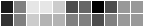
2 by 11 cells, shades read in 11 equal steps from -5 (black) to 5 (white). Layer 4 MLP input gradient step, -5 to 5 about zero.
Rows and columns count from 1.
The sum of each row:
-1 4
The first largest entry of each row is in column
3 3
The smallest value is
-5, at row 1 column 8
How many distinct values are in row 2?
6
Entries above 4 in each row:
0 0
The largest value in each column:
-3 0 4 4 3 0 0 -2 0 1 1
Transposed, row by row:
-4 -3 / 0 0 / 4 3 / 4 2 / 3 2 / -2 0 / -1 0 / -5 -2 / -2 0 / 1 1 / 1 1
